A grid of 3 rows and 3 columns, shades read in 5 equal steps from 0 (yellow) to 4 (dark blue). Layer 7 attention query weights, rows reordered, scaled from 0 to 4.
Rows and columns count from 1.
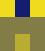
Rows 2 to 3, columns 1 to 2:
2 2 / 2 1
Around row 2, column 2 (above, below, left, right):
4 1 2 2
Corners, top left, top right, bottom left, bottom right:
0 0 2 2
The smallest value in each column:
0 1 0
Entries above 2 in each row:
1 0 0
